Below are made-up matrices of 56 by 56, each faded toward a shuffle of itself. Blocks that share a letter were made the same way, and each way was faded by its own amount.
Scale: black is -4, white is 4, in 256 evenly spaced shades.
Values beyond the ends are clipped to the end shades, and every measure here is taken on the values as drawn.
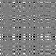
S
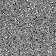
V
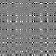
S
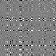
S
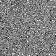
V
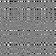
S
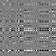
S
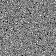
V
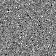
V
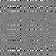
S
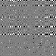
S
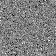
V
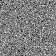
V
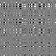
S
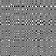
S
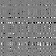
S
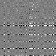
S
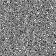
V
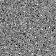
V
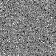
V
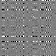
S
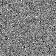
V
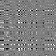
S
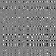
S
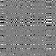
S
